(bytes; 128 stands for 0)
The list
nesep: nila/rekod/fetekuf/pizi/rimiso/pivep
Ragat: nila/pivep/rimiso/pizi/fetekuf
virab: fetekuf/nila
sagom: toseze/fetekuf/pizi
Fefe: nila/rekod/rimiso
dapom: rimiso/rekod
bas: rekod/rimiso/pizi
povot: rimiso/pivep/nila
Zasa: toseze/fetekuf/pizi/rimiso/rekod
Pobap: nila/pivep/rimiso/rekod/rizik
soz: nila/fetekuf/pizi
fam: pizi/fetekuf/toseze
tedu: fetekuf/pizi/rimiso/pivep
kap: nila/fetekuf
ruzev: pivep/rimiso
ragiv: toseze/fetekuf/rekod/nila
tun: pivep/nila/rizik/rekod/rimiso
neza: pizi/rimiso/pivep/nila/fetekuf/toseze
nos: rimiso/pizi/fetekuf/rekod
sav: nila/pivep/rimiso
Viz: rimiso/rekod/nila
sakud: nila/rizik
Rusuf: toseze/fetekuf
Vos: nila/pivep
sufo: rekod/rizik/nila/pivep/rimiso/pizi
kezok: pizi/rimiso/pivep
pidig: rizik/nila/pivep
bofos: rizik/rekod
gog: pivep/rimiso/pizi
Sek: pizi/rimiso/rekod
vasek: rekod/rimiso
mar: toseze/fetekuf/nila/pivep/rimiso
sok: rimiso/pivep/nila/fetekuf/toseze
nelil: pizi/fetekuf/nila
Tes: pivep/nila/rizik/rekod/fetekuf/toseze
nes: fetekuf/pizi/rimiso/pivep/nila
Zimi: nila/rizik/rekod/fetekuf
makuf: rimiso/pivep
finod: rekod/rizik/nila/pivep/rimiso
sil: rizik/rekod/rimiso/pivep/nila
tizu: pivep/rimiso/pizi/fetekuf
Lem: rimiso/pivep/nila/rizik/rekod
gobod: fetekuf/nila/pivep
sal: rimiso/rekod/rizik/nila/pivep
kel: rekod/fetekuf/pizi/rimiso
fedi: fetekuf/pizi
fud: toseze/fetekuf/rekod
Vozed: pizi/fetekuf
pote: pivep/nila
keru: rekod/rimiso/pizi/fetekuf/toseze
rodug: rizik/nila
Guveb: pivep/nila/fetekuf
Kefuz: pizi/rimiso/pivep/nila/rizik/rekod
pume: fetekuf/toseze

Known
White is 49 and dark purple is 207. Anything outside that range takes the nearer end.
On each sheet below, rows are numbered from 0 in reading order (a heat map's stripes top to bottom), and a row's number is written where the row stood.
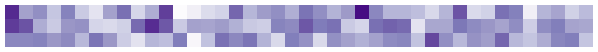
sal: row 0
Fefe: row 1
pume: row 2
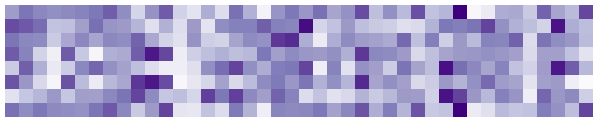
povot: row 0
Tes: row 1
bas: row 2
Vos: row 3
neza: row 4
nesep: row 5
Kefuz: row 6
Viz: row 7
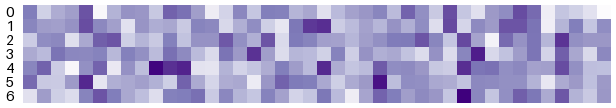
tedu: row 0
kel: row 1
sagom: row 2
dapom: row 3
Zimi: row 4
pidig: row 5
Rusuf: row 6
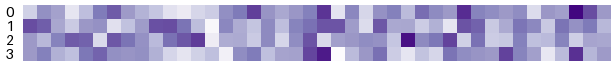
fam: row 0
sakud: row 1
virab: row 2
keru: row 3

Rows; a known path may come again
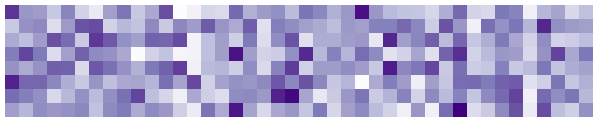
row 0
sal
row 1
sagom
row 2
nes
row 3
sok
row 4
virab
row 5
tun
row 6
sufo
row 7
Lem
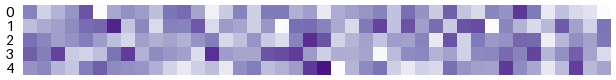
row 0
tedu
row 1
ragiv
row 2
vasek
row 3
gog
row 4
keru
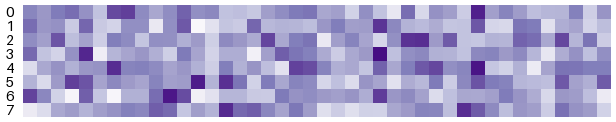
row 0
pote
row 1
makuf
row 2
fedi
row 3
pidig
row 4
nelil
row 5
bofos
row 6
Vos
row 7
Sek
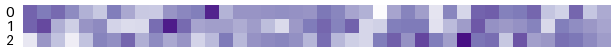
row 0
ruzev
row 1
sav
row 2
Vozed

